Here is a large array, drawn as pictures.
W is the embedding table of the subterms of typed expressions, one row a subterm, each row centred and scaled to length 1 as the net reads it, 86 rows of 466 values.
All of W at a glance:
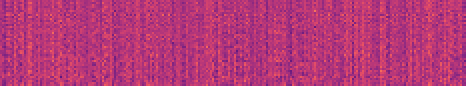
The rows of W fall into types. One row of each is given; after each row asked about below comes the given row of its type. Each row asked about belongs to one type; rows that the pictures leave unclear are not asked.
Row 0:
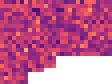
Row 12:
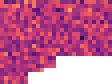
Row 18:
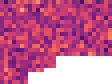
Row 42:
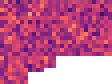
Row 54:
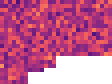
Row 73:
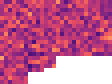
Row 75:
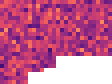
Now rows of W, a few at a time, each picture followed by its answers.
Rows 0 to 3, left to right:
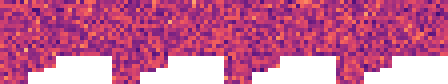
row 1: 42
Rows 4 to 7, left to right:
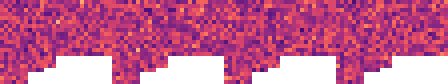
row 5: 0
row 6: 42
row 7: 54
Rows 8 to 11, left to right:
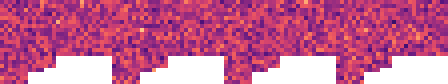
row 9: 12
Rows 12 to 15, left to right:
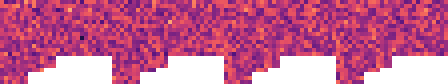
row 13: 42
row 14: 0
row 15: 0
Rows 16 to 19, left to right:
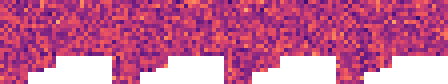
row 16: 42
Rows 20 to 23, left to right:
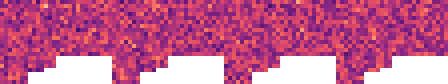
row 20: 54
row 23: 0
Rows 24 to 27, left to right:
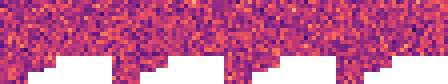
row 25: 73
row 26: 18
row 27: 12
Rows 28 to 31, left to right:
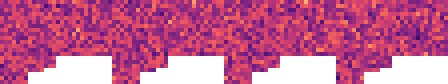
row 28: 73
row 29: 42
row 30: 73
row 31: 75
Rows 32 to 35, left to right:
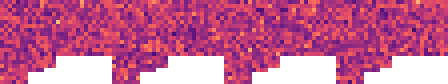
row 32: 42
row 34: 0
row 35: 12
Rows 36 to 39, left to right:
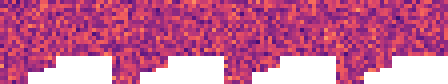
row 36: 54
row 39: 0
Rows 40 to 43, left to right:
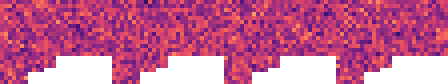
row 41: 18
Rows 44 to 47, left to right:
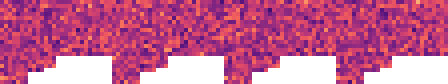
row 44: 42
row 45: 73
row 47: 12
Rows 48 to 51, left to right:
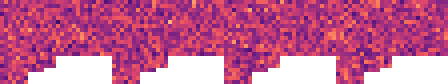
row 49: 42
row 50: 18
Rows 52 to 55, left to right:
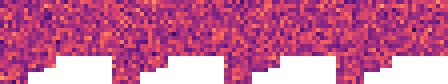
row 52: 18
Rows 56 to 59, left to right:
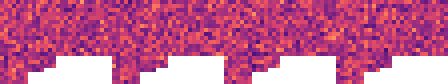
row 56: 75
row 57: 54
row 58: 73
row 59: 75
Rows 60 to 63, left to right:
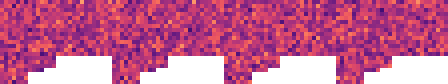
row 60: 75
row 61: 42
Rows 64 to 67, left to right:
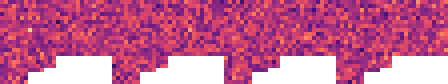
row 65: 73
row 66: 54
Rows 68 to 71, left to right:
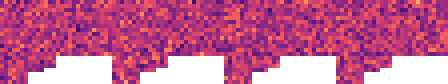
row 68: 54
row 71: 73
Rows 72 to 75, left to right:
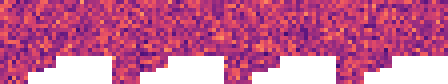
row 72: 42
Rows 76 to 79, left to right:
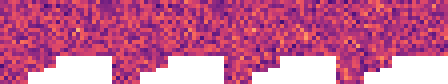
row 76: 73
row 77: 73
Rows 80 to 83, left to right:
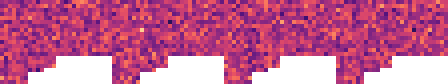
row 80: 73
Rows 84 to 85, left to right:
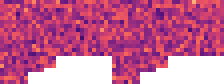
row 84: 12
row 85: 12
